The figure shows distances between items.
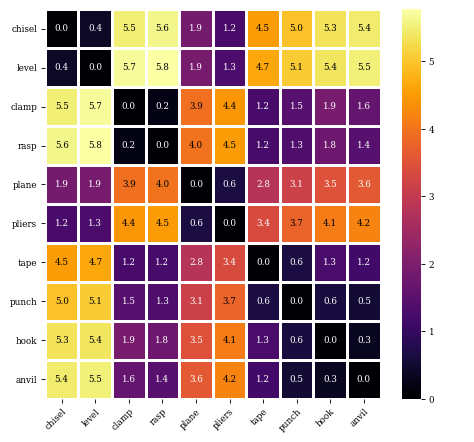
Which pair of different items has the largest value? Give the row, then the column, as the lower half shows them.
rasp, level
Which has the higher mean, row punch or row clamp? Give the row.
clamp
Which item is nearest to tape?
punch
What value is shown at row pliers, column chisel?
1.2
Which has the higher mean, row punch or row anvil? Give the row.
anvil
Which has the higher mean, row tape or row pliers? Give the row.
pliers
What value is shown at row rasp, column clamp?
0.2
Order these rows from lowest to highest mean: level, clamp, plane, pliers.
plane, clamp, pliers, level
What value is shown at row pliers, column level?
1.3
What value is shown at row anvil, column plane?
3.6
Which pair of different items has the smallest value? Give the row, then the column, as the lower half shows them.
rasp, clamp
